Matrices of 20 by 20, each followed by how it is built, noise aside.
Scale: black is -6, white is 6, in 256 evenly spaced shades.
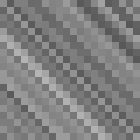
Toeplitz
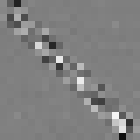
banded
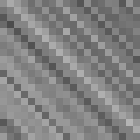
Toeplitz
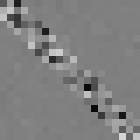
banded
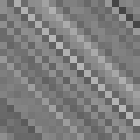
Toeplitz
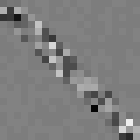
banded
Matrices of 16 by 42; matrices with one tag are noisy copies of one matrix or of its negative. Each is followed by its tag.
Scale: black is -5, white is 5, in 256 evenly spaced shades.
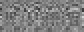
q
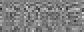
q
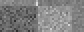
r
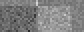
r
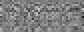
q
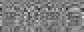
q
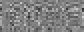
q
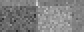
r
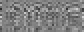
q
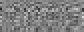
q
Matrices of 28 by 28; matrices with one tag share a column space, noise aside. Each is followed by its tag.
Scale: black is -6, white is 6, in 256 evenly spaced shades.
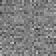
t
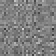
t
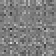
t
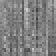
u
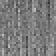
u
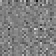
t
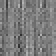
u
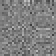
t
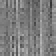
u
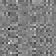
t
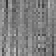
u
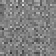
t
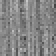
u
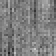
u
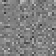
t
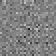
t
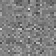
t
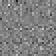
t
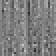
u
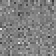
t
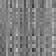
u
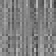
u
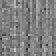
u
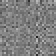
t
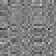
t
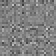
t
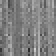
u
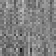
u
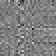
t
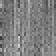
u
